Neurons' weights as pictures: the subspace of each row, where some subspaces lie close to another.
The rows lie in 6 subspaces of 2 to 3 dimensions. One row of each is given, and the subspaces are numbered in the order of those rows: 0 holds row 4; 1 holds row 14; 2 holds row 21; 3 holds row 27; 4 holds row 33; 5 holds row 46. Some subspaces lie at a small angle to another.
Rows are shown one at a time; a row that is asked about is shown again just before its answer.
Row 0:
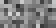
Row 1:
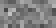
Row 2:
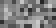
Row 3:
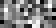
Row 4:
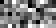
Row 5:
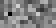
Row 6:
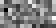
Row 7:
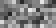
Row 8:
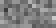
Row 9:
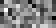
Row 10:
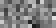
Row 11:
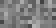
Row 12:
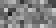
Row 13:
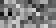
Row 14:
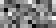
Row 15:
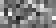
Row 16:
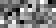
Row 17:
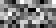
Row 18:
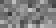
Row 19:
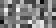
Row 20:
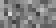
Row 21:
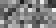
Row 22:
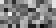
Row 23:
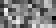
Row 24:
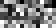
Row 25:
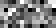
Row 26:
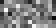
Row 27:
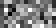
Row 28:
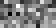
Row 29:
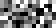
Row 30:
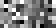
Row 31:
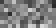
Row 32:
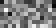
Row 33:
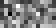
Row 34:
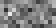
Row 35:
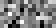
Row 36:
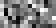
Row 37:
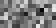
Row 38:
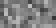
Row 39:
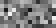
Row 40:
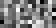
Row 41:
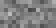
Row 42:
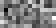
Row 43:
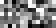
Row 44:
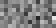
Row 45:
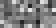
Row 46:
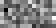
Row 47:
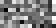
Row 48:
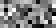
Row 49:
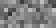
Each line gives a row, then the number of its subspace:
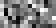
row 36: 4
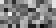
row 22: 0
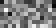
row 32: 0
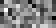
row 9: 5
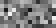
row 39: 3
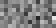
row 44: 3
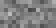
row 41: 1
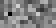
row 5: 4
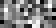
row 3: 1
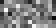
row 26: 1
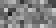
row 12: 2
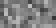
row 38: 4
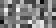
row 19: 3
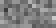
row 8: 5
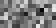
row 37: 0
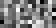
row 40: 3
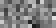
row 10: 2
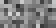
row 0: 4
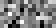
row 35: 3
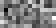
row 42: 5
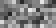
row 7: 1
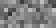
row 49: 2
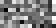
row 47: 5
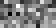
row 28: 4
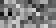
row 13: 5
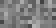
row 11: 2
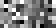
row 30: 4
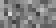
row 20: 4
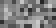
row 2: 1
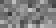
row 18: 0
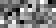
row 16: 3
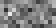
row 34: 3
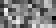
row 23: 4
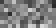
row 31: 0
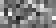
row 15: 5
